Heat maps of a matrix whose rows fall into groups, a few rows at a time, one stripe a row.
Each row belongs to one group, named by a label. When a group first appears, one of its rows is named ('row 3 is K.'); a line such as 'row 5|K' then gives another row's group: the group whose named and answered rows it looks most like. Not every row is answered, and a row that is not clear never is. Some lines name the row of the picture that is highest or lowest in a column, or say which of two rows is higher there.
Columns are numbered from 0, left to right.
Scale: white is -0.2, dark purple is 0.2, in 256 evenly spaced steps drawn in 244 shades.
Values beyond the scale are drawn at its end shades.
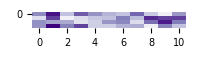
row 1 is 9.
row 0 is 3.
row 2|9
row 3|3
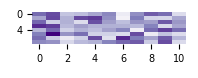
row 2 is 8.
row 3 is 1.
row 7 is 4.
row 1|3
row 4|9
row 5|3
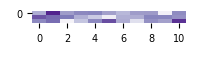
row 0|3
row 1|1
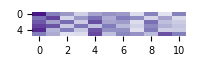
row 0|1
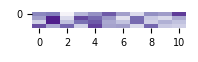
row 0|9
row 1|3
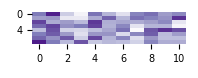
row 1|9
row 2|8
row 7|1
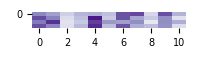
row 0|4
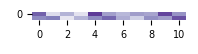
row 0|8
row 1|9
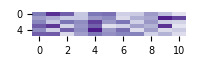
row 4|8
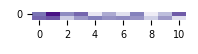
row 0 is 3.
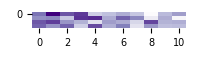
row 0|3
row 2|1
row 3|8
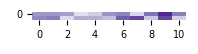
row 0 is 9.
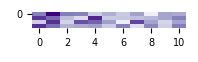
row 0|3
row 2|3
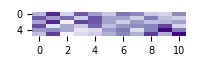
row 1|8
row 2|3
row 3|8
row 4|9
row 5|9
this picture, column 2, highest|1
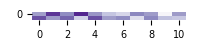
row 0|3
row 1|8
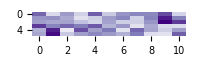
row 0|8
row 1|9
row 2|9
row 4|3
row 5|3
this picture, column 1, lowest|0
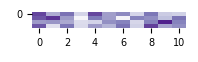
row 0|8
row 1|1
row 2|9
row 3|8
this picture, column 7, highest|1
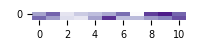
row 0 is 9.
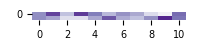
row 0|3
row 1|9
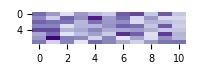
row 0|4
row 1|8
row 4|1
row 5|4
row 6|3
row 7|8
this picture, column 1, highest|6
